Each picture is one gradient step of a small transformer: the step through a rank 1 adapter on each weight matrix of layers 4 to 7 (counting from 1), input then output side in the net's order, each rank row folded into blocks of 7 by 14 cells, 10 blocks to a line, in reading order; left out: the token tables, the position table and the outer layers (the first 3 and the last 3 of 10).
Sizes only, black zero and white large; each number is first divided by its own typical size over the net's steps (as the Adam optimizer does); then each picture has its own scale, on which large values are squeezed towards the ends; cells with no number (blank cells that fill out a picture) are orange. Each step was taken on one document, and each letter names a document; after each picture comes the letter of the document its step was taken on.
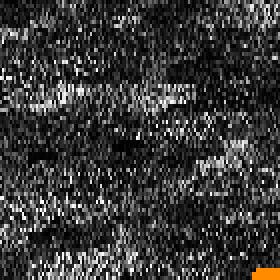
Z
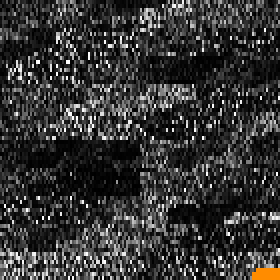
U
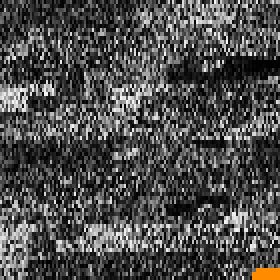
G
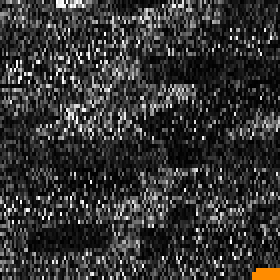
U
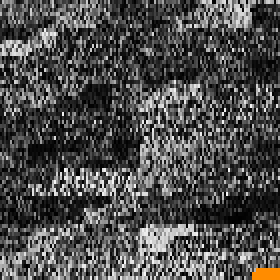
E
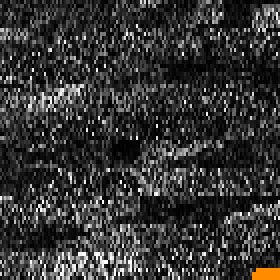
Z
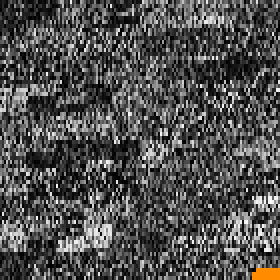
G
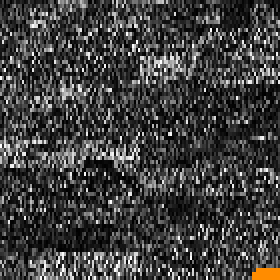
Z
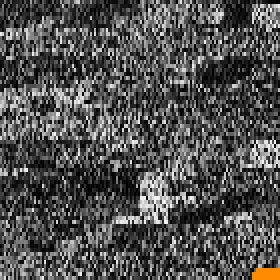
G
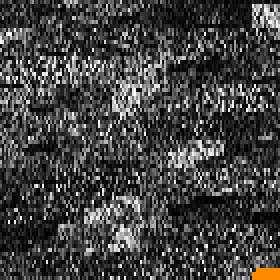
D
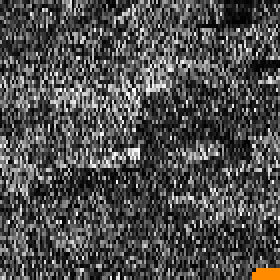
D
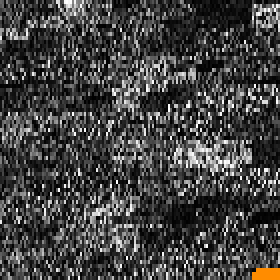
D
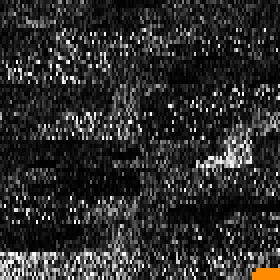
U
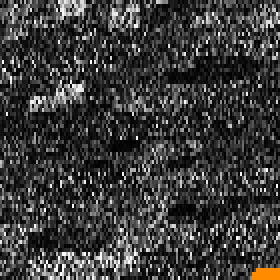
Z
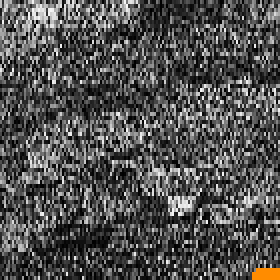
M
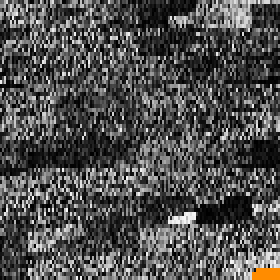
E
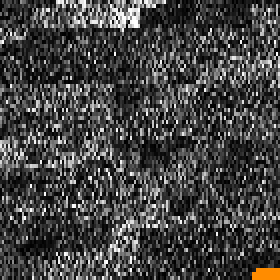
Z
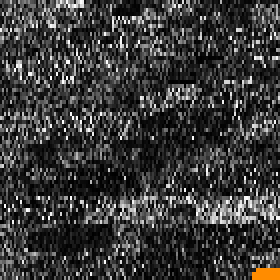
U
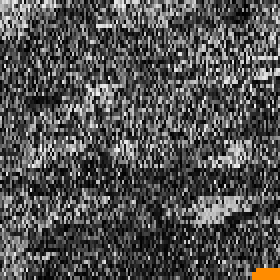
M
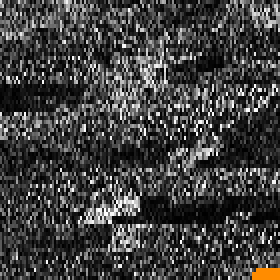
D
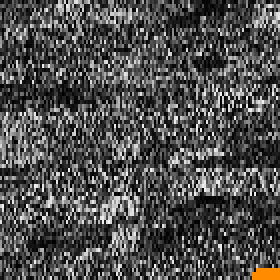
D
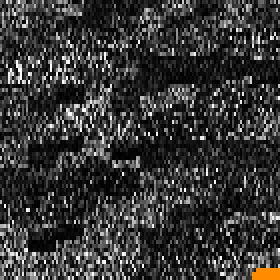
U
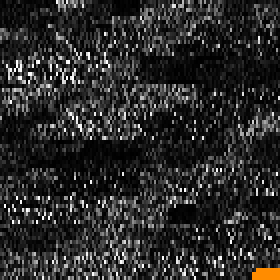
U
